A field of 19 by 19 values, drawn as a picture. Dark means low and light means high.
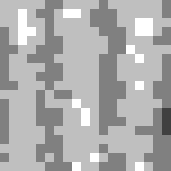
Grain: streaks running down. Stripes: upright, repeating 3 times. Slope: none. Odd rows or columns: none. Average level on the scale: 70%.
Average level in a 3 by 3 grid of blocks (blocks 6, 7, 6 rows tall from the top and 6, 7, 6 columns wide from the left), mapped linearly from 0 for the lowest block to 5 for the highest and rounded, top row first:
4 3 5 | 1 2 3 | 2 3 0
